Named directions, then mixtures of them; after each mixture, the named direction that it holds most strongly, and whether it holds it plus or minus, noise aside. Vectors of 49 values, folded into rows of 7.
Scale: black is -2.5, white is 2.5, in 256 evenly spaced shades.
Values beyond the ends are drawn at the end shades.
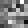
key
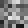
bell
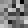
key, minus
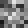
bell, plus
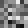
bell, plus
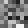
bell, minus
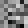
key, minus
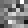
key, plus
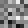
bell, plus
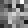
key, plus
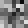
key, minus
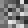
key, plus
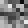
key, minus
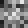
bell, plus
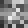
bell, plus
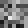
bell, plus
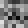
bell, minus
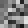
key, minus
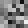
key, minus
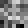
bell, plus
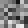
bell, minus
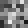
key, plus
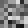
bell, plus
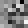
key, minus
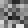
bell, minus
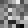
bell, plus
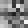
key, minus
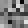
key, minus
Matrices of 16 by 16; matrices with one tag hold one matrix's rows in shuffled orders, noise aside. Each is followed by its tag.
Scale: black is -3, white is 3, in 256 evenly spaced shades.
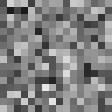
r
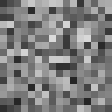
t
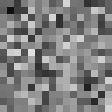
r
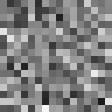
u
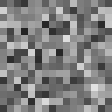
u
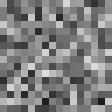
u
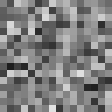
r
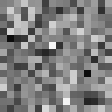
r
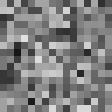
t
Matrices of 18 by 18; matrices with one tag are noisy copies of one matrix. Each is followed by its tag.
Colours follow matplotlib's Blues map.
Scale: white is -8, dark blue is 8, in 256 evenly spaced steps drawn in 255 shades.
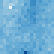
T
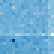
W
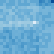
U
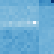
U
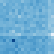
W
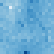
T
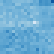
U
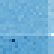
W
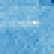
U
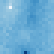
T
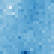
T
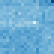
U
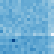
W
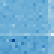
W
